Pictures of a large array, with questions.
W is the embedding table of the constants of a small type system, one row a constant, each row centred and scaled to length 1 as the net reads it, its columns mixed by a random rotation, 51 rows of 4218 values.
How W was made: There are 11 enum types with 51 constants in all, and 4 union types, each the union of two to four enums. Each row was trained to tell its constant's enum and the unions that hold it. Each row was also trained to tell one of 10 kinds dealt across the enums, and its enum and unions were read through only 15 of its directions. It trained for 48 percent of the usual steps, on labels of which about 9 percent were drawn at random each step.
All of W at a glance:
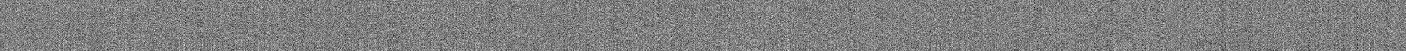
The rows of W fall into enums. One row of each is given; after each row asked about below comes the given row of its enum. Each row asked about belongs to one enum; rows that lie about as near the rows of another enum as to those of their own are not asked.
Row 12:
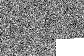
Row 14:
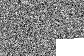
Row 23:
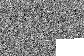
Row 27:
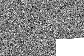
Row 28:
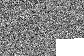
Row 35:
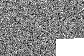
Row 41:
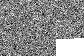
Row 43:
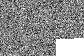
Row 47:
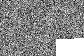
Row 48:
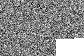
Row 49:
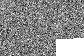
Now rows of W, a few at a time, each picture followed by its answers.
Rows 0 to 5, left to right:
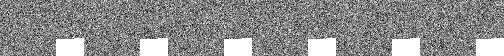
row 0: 47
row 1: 23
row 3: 12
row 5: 27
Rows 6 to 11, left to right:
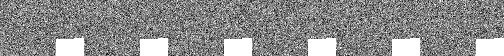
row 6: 43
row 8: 41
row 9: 49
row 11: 23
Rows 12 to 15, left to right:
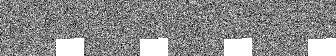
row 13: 47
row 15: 28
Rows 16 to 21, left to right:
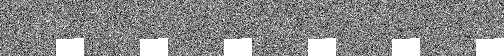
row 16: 41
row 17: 47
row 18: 48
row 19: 12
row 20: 49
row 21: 28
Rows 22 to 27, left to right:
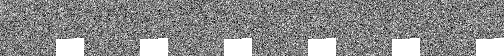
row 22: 49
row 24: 28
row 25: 35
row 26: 49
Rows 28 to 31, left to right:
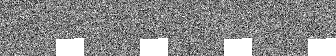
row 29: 47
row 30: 41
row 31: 48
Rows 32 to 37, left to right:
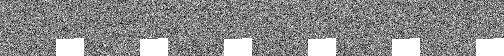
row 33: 28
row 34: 23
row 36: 14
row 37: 12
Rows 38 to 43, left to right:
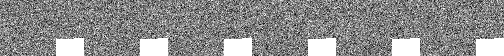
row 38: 28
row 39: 48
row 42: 23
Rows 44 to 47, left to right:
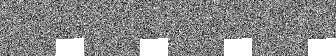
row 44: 48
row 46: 49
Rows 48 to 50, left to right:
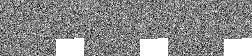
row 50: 23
